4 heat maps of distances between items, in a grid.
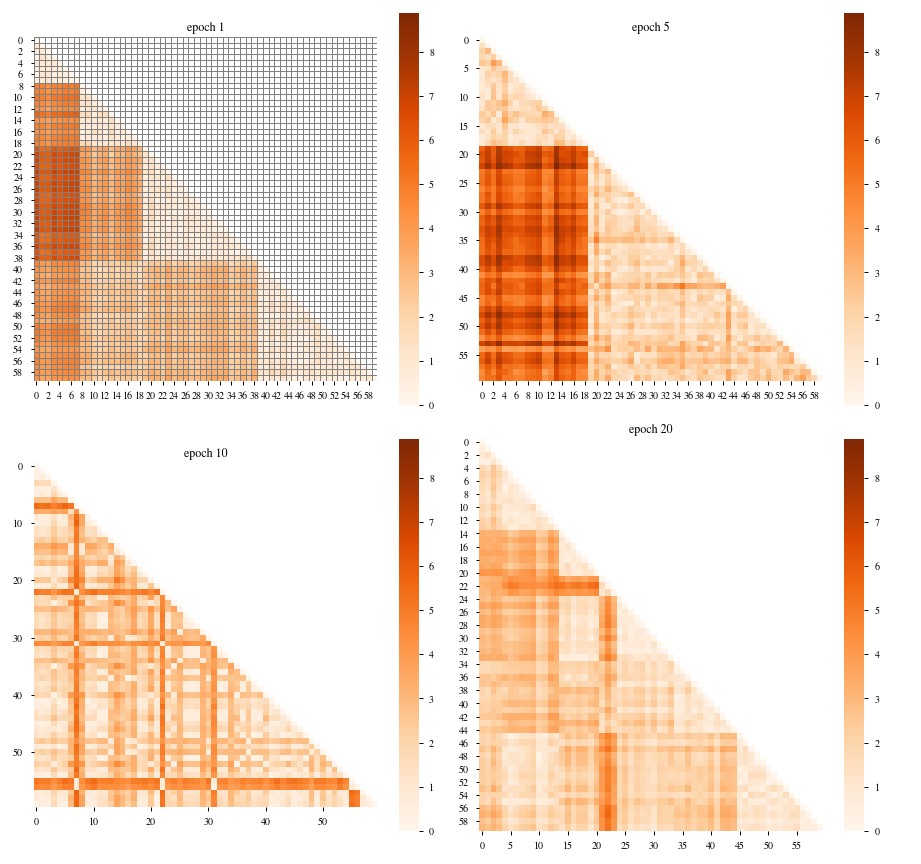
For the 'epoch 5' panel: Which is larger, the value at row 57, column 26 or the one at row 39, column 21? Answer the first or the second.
the first
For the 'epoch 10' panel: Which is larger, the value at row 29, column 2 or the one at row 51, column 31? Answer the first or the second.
the second
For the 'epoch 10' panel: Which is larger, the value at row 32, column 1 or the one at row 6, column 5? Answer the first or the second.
the second
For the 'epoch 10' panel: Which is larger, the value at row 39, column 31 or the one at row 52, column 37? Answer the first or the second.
the first
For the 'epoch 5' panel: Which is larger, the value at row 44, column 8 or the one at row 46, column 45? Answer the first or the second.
the first
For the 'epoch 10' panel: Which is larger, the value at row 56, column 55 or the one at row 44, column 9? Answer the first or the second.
the second
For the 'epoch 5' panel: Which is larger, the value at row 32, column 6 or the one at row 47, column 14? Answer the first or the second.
the second
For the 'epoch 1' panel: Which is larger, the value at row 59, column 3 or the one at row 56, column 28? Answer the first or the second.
the first
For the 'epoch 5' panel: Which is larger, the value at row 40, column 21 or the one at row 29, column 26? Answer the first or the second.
the second
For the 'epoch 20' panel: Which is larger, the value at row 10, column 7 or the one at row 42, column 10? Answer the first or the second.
the second
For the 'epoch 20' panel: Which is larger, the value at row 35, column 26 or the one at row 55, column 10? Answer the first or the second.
the first
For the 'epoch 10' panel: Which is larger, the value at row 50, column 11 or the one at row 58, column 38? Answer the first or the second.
the first
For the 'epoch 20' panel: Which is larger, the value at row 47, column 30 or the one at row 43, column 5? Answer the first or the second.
the second
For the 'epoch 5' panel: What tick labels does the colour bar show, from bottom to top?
0, 1, 2, 3, 4, 5, 6, 7, 8
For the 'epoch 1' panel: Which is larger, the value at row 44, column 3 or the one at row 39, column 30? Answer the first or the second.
the first
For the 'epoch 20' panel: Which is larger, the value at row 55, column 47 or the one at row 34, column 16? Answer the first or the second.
the second
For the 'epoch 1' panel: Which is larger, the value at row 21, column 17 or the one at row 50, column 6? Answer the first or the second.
the second
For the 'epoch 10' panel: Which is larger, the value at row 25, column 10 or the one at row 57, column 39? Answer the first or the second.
the first
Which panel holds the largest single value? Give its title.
epoch 5
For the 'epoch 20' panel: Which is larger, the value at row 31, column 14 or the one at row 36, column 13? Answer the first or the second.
the second
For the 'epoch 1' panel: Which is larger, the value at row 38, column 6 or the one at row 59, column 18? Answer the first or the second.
the first
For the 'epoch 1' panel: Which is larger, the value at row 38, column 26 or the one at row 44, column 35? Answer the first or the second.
the second
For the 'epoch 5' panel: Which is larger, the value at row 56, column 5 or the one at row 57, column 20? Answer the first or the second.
the first
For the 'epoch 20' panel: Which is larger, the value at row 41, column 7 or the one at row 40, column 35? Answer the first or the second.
the first
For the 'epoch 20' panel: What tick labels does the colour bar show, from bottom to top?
0, 1, 2, 3, 4, 5, 6, 7, 8
